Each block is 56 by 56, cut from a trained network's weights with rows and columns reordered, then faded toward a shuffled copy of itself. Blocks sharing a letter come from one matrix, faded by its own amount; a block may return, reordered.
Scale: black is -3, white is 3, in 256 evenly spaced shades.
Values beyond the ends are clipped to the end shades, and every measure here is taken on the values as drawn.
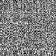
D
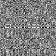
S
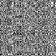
D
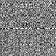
S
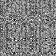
D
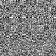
S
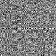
S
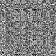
D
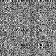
D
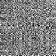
S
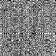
D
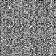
D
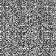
D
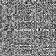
D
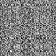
D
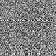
S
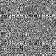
S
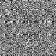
S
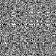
S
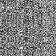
D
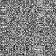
D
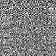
S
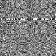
S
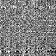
D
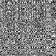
S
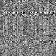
D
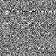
S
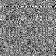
S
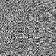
S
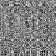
D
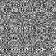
S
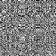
S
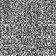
D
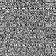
S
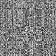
D
